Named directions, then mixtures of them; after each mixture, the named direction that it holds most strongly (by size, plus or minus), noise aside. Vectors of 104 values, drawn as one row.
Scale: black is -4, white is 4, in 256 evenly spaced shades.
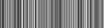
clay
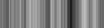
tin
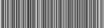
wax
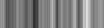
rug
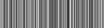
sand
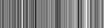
clay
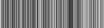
wax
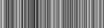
clay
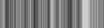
rug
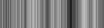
tin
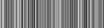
clay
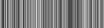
wax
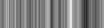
tin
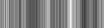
tin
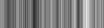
rug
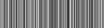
sand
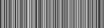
wax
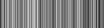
wax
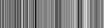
clay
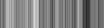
rug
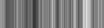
rug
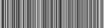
wax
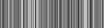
clay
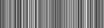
clay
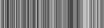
wax
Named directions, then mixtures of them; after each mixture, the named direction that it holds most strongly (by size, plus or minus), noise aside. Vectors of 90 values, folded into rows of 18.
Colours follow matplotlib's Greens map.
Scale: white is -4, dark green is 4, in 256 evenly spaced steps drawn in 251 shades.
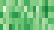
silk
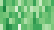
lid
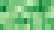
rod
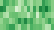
rod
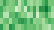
silk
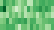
rod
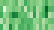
silk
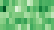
rod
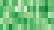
silk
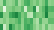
silk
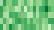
silk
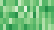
silk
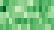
rod
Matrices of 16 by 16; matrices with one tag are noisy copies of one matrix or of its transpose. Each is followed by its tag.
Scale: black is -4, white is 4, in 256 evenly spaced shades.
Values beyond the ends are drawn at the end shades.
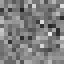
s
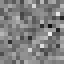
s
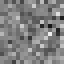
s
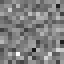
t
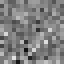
s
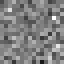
t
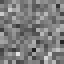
t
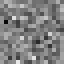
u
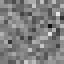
s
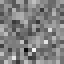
s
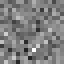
s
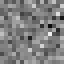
s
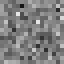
u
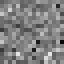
t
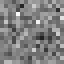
u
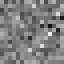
s
